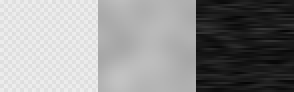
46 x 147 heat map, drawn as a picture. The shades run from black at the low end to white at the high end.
It is made of 1 by 3 panels. Panel 1,1: very high, checkered, faint in contrast. Panel 1,2: high, smooth, faint in contrast. Panel 1,3: very low, streaked across, faint in contrast.
